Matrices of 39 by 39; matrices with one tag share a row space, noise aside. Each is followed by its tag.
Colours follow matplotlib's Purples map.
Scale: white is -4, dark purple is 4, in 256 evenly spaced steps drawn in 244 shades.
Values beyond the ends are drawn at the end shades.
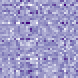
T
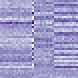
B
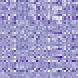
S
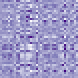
T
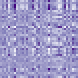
S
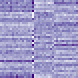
B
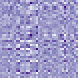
T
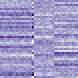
B
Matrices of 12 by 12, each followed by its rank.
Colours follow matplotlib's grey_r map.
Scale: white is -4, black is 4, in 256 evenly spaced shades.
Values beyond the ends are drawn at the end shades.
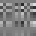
one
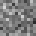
full rank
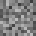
full rank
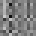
two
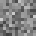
full rank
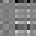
one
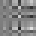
one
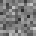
full rank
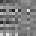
two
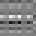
one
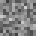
full rank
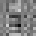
two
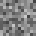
full rank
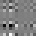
one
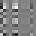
one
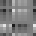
one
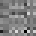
two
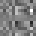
two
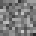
full rank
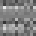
two
